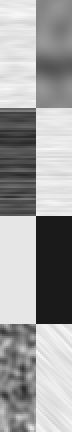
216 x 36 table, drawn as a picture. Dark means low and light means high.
It is made of 4 by 2 panels. Panel 1,1: very high, streaked across, faint in contrast. Panel 1,2: middling, smooth. Panel 2,1: low, streaked across. Panel 2,2: very high, streaked across, faint in contrast. Panel 3,1: very high, flat. Panel 3,2: very low, flat. Panel 4,1: middling, blotchy, strong in contrast. Panel 4,2: very high, slanting down to the right, faint in contrast.
